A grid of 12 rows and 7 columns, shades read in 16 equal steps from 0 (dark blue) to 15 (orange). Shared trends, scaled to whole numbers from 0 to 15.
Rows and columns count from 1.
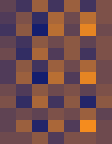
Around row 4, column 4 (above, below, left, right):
11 4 8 8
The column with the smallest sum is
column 1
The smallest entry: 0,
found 2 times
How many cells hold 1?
2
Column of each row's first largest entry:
3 6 6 3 3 6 6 3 3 6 6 3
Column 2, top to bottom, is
3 7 8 3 2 8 9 4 2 6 9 6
